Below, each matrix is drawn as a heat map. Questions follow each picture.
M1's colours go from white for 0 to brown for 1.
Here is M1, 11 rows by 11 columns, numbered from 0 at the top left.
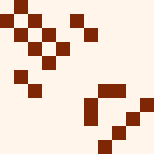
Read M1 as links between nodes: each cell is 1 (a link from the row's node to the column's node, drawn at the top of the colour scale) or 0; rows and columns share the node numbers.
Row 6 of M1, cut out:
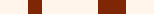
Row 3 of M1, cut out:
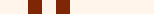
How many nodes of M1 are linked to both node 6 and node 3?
1
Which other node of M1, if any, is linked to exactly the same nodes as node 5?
node 0
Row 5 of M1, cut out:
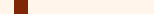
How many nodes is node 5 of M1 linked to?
1
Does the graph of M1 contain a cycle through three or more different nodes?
no
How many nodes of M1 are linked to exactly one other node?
5
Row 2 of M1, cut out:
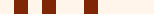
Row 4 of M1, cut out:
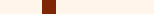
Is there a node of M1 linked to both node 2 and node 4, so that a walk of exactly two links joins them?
yes
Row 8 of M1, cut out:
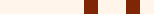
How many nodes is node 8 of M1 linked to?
2
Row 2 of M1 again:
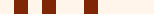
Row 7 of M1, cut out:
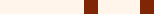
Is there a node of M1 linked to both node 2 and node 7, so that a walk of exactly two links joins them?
yes
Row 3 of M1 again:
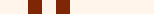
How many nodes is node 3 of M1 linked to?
2
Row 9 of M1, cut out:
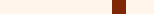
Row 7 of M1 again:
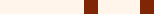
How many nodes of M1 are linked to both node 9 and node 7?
0
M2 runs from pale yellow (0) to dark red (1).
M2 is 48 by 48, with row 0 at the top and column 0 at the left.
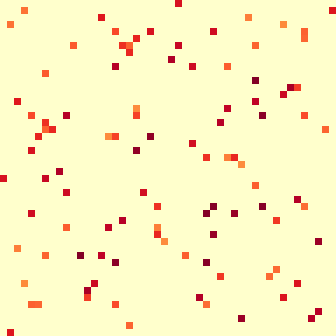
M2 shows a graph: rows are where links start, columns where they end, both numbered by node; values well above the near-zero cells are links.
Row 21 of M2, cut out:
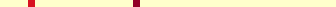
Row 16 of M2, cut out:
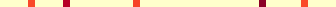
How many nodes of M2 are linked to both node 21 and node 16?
2
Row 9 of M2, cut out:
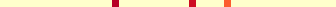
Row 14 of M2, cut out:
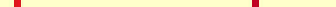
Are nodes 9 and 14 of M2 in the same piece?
no
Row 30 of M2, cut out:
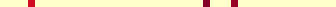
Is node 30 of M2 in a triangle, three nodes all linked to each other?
no
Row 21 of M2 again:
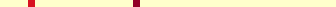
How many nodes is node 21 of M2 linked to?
2
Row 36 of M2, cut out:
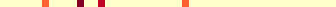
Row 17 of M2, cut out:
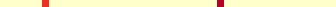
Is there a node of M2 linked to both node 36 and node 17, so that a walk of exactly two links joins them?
yes
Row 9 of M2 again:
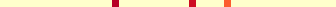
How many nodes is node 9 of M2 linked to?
3
